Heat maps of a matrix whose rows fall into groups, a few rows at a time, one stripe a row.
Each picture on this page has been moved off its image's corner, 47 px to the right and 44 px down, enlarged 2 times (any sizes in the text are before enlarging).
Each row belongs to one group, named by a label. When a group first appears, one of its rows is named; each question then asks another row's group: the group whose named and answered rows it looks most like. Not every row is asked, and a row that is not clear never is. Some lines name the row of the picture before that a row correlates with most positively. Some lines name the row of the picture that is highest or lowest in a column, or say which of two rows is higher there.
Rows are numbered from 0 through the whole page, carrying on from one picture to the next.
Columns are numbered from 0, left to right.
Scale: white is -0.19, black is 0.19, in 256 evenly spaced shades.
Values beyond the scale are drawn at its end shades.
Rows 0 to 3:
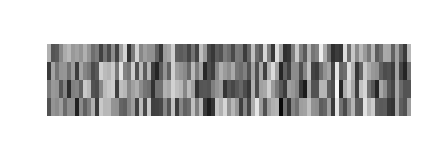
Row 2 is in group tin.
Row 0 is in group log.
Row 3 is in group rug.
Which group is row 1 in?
rug
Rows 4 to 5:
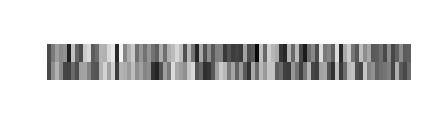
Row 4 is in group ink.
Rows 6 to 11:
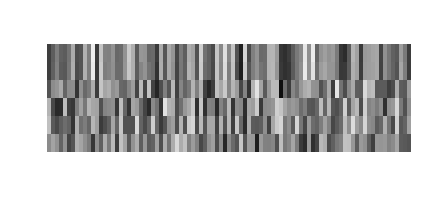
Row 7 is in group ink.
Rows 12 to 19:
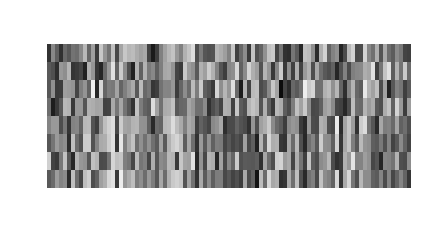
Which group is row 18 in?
log
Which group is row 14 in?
rug
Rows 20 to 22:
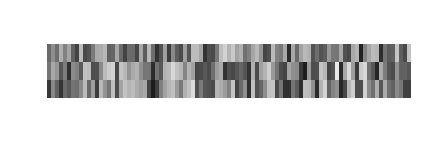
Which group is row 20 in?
rug
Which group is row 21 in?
tin
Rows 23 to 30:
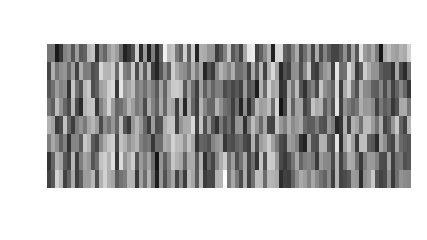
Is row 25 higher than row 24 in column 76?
Yes
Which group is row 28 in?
tin
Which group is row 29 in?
ink
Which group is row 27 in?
log
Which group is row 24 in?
rug
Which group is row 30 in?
ink
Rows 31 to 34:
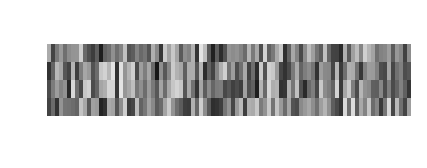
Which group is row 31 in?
log
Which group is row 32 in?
ink
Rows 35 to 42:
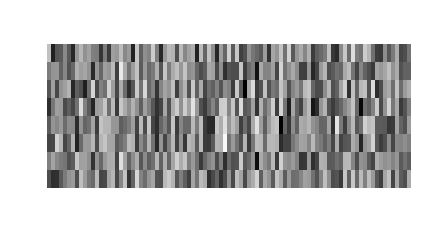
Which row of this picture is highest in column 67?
38
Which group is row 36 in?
tin
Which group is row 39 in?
rug
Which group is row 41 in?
tin
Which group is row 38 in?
tin
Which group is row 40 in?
ink
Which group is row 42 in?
log
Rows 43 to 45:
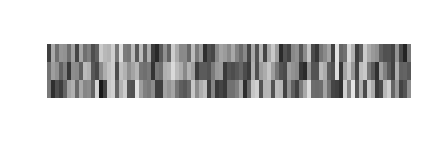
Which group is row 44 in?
tin
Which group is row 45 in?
log
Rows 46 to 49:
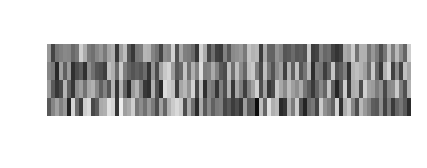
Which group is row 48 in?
log
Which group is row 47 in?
log
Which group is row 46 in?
log
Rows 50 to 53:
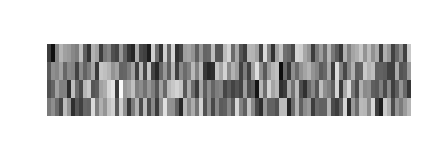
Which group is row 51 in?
rug
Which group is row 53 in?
log
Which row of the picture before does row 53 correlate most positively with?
47
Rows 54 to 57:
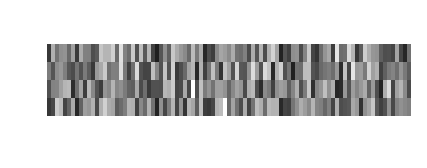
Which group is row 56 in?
log
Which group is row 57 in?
ink
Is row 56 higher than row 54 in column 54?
No
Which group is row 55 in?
log
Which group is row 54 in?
rug
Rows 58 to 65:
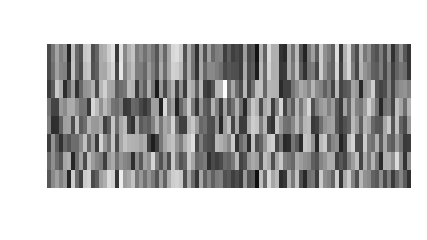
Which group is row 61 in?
log
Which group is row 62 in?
log
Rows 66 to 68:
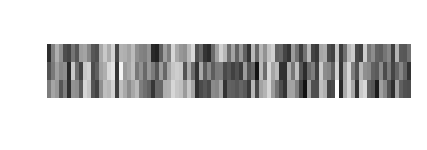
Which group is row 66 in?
tin
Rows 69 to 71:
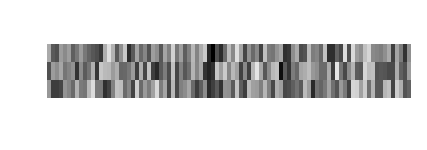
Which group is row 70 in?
rug
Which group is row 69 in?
log
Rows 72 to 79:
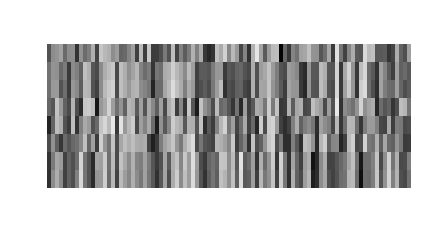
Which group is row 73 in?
tin
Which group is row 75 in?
ink
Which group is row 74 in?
tin
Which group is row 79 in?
tin
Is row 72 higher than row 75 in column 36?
No
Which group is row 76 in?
ink
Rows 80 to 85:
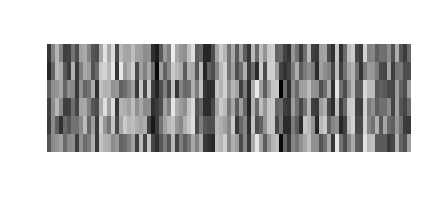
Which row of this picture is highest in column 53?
84
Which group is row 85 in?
rug
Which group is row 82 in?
rug
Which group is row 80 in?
tin
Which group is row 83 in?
tin
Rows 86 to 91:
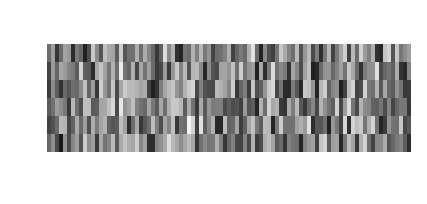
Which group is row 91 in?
tin
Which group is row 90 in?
log
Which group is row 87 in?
rug
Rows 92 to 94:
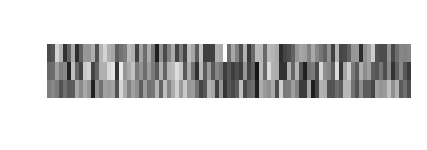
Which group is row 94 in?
tin
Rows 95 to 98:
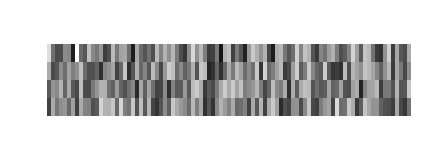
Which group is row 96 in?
log
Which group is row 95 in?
log
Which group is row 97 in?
rug
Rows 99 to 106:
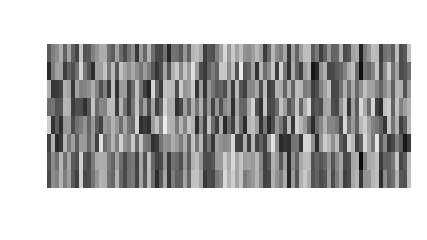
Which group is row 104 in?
rug
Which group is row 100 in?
tin
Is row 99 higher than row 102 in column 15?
Yes
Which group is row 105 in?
rug
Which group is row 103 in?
log
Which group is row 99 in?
rug
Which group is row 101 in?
log
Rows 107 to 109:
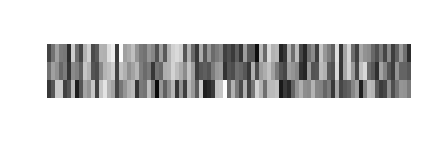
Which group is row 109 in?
ink
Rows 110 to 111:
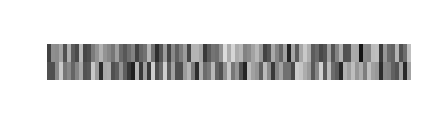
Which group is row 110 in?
rug
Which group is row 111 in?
log
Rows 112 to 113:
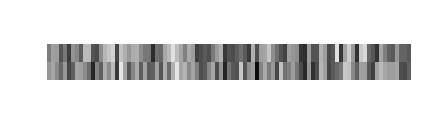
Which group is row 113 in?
tin
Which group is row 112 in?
tin
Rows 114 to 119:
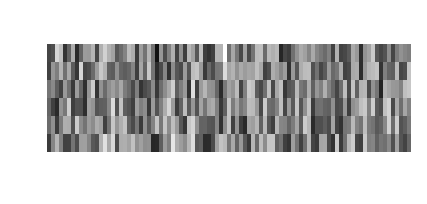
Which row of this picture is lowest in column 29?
118
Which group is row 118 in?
log
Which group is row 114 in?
ink
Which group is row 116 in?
log
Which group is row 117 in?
log
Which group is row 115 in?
rug
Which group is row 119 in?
tin
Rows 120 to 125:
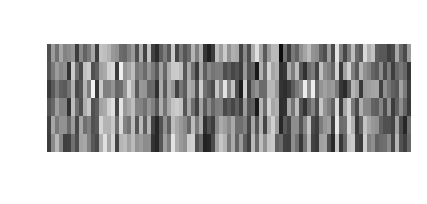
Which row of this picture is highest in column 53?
122
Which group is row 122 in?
ink
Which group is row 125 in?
tin
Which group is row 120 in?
rug
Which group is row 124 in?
rug
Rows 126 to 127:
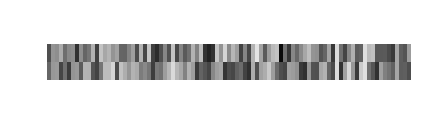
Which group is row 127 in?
tin
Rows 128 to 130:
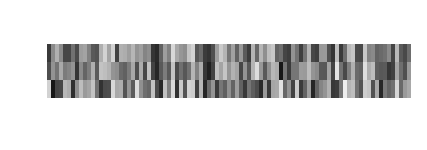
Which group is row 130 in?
log
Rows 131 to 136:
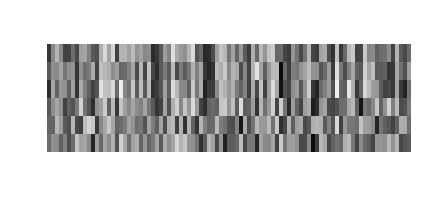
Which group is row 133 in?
rug
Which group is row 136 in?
tin
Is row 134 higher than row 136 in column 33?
Yes
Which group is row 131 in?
tin
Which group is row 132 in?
rug
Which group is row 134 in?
tin
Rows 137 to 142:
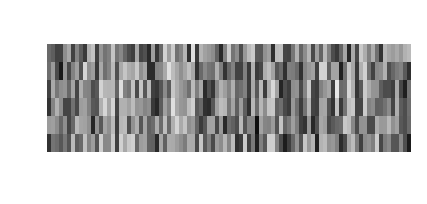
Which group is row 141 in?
tin
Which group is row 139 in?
rug
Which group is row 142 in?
ink
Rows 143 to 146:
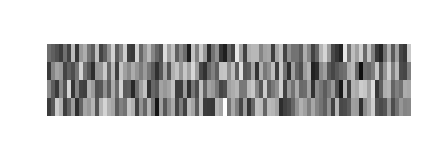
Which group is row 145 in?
log
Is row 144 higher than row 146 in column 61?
No
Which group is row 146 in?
ink
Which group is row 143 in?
log
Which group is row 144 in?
tin
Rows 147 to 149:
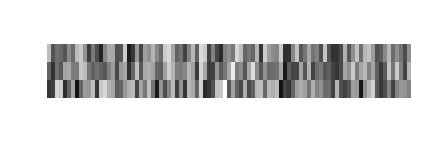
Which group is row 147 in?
log
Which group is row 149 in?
ink
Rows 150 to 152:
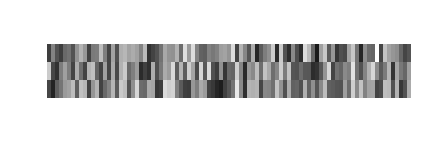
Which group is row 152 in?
log
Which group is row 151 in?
log
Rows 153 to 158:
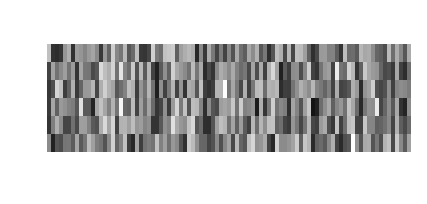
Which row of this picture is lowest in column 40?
153
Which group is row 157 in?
tin
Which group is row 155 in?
ink
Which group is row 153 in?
log
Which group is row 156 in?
rug
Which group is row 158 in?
log
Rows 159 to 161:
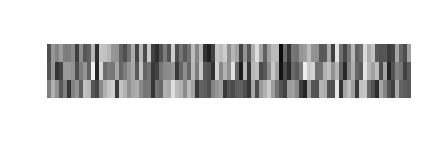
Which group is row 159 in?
rug
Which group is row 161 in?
tin
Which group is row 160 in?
rug
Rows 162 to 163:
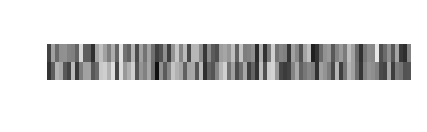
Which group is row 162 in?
rug
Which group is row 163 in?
ink
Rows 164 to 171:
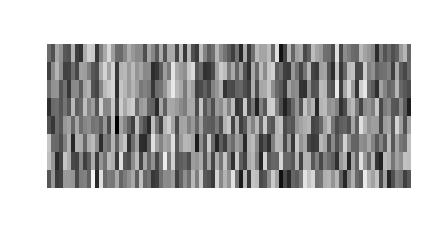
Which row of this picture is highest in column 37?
169
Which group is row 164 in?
ink
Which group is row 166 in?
tin
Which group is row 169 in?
log
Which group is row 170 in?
log
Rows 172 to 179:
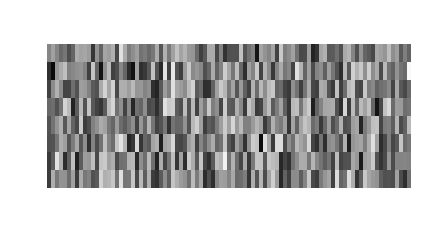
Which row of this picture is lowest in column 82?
176
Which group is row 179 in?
rug
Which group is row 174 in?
tin
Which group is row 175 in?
log
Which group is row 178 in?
ink
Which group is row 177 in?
log
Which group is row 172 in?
tin
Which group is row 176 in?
rug
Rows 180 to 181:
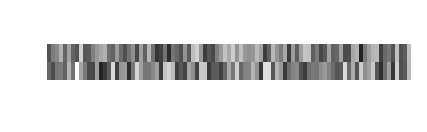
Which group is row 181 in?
log
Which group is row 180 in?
rug
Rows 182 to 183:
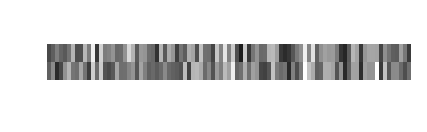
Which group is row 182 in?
ink
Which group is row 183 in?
rug
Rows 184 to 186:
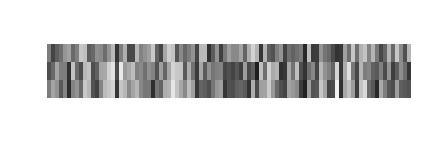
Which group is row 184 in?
log
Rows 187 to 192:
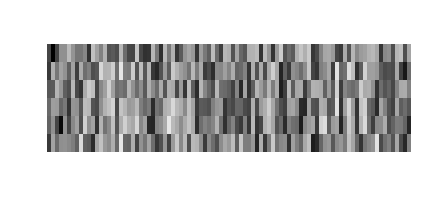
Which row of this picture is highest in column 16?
187
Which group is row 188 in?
rug
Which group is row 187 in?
log
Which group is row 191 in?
tin
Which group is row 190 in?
tin
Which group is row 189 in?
ink
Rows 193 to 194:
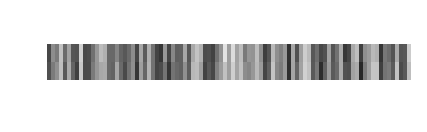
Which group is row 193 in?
rug
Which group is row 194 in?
rug
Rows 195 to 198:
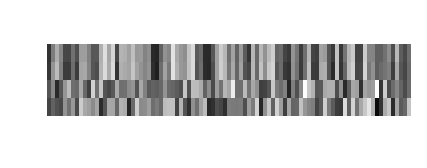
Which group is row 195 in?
tin
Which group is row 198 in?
log
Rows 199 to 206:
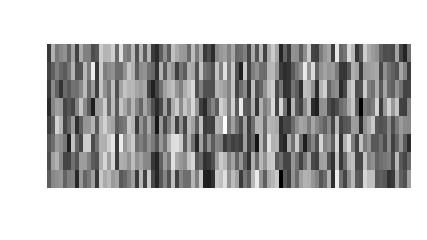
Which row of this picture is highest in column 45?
204
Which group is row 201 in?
tin
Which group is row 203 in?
ink
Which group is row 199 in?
rug
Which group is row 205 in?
tin
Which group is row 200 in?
ink
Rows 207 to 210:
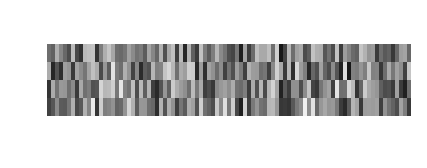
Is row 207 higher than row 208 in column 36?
Yes
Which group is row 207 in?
ink
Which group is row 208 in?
log
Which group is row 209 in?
rug
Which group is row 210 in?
ink
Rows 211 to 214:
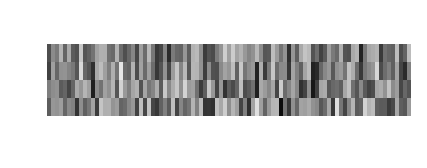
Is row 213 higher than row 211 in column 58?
No
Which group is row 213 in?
tin
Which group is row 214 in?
rug
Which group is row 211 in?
rug
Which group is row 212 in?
rug
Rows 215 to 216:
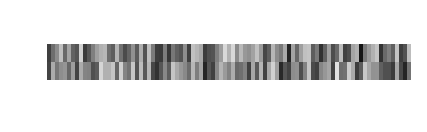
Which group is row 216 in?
rug
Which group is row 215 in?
rug
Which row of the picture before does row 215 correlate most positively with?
211
